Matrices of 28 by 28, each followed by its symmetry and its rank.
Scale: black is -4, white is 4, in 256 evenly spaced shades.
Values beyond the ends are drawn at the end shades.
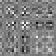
symmetric, rank three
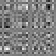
antisymmetric, rank two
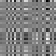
neither, rank one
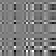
neither, rank one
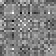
symmetric, rank three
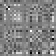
symmetric, rank three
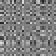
antisymmetric, rank two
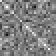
symmetric, rank five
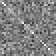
symmetric, rank five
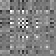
symmetric, rank three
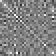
symmetric, rank five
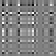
neither, rank one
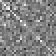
symmetric, rank five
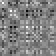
symmetric, rank three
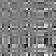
antisymmetric, rank two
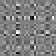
antisymmetric, rank two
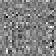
neither, rank five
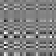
neither, rank one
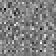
neither, rank five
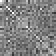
symmetric, rank five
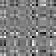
antisymmetric, rank two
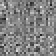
neither, rank five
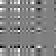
neither, rank one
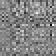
neither, rank five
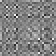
symmetric, rank three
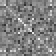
symmetric, rank five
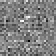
neither, rank five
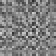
antisymmetric, rank two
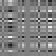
neither, rank one
